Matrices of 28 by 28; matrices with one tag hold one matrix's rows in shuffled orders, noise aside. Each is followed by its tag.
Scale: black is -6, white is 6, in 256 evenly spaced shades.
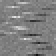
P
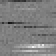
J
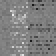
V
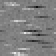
P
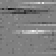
J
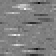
P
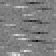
P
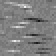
P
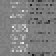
V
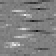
P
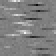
P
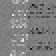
V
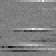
J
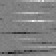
J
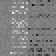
V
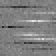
J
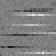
J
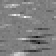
P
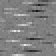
P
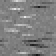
P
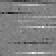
J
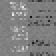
V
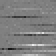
J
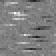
P
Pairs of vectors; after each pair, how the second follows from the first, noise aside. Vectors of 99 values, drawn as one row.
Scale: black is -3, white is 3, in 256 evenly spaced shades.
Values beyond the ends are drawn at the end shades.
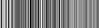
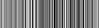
wrapped around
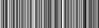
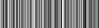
copied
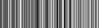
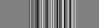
partly zeroed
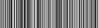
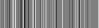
partly zeroed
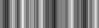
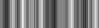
copied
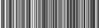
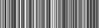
wrapped around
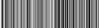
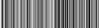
copied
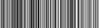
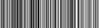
copied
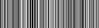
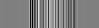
partly zeroed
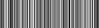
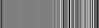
partly zeroed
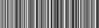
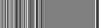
partly zeroed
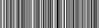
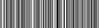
copied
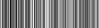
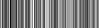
copied
